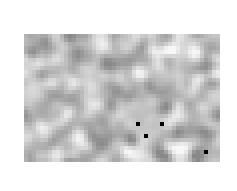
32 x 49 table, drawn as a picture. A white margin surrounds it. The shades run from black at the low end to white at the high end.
Grain: blotchy. Lone odd cells: 4, each lower than its neighbours. Mirror symmetry: none. Slope: none. Histogram: skewed, a long tail of low values.
